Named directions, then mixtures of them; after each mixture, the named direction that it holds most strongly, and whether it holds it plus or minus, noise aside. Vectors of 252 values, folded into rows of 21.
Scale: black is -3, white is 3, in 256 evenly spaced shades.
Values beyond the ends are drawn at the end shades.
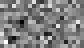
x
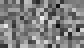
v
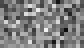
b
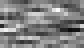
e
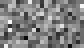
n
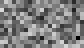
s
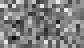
x, plus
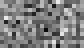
b, minus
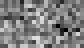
v, plus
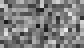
b, minus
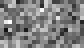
n, plus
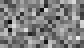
s, minus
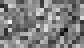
n, plus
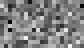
n, minus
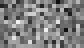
b, plus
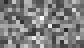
s, minus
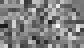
v, minus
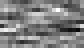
e, plus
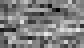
e, minus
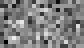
x, minus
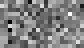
n, minus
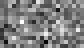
x, minus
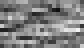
e, minus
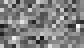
x, minus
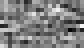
e, plus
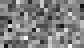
n, minus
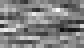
e, plus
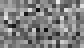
b, minus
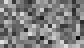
s, plus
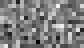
v, minus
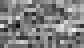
e, minus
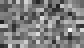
v, plus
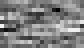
e, minus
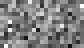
n, plus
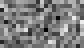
b, minus
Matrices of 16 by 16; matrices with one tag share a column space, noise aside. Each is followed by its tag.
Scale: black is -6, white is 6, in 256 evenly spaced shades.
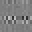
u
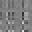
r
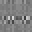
u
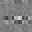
u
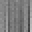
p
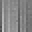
p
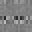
u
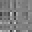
r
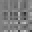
r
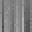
p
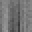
p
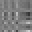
r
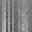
p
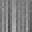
p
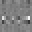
u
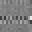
u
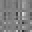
r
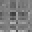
r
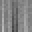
p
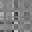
r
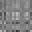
r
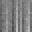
p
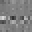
u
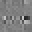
u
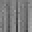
p
